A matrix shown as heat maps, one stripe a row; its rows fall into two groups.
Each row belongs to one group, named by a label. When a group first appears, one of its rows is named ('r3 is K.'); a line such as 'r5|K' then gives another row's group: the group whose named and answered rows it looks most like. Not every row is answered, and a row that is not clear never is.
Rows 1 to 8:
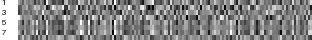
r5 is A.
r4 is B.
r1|A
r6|A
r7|A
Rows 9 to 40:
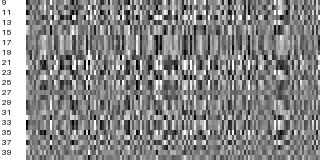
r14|B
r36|B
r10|A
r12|A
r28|A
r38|B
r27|B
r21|A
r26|A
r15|B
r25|A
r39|A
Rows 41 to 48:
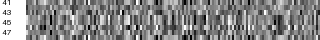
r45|B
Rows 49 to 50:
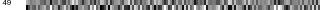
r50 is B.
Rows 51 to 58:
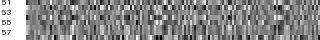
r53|A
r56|B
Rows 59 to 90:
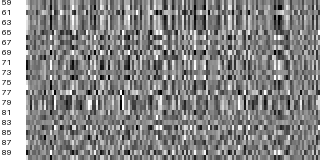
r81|B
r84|A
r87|B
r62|B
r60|B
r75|B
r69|B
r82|A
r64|B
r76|B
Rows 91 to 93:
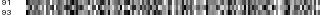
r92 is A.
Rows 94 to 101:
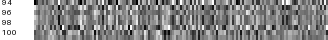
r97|B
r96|A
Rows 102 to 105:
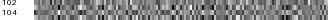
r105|B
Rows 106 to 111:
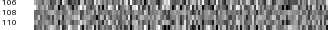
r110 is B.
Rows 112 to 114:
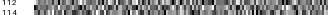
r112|B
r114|A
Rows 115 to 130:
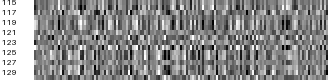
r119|B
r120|B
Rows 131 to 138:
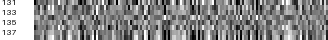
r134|A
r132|A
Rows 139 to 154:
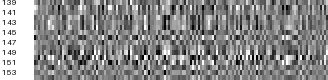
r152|A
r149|A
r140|B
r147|B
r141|B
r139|A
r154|A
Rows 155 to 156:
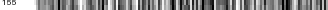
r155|B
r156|B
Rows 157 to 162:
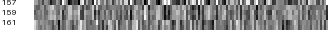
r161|B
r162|B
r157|A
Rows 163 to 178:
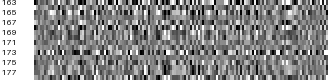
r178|A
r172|B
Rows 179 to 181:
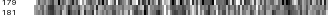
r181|A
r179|B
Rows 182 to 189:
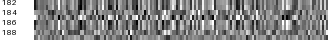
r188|A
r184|A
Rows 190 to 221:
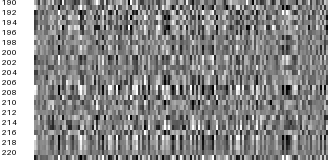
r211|A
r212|B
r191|B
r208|B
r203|A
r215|A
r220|B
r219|B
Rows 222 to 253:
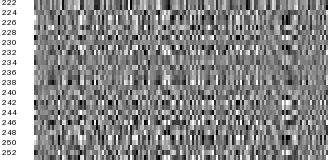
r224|A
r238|A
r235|B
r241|B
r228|B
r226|B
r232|A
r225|B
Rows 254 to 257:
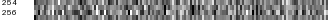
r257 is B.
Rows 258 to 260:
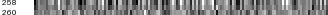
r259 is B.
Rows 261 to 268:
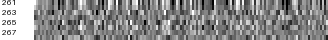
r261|B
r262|B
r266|B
